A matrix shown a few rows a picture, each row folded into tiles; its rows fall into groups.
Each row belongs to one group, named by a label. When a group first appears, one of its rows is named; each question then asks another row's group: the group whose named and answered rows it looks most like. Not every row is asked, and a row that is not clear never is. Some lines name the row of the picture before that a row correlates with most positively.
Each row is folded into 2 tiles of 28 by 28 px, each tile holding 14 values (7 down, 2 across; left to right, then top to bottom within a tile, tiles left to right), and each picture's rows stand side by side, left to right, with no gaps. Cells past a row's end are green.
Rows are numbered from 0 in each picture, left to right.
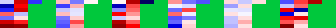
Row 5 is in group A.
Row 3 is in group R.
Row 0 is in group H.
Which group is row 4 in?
R
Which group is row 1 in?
R
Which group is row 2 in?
H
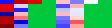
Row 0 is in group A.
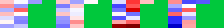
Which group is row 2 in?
H
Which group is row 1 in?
R
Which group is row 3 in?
R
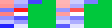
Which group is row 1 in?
R
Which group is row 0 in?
R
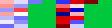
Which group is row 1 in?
A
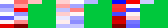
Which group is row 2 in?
A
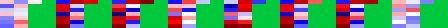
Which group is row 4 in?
H
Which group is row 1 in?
A
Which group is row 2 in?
A
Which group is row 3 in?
A
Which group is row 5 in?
A
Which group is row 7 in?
R
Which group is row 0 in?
R
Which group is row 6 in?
A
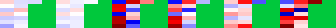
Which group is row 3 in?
A
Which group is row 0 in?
R
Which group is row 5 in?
A
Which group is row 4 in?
H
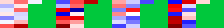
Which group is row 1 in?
A
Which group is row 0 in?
H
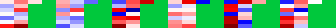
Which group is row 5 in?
A
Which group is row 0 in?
H
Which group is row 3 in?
H
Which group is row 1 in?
R
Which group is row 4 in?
A
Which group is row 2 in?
A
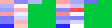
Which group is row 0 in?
R
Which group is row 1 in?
R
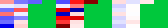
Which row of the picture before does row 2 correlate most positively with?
0
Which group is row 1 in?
A
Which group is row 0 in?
R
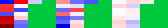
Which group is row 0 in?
A
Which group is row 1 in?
R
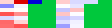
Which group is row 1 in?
R
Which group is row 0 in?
H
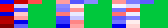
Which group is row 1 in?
R
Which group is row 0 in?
A
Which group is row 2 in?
R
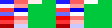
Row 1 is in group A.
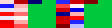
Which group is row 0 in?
H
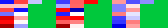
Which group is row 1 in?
A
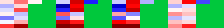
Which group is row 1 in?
H
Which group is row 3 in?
H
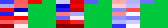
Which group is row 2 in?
R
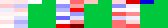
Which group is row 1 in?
H
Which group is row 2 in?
H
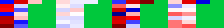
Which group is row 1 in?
R
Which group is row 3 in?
H
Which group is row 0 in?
A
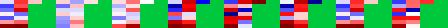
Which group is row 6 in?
H
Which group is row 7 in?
A
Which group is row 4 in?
A
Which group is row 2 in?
H
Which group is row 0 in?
H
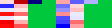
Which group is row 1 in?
R
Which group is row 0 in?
H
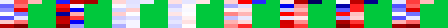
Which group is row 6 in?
H
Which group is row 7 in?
H
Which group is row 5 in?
H
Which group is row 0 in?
H
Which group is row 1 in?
A
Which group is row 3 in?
R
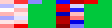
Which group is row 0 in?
H
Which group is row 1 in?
A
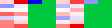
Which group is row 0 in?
H
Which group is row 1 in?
H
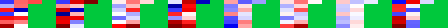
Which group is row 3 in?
H
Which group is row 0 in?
A
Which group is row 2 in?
H
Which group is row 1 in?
A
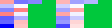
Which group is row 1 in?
R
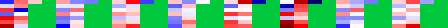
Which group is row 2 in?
H
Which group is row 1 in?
R
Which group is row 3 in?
R
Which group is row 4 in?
H
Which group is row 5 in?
H
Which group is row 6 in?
R
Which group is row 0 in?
A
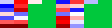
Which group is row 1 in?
A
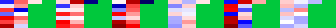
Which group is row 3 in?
R
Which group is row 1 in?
H
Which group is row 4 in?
A
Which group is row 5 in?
R
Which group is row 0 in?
A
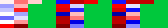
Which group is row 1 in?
A
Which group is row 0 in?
H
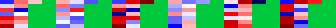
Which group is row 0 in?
A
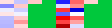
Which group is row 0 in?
R
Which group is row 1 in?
A
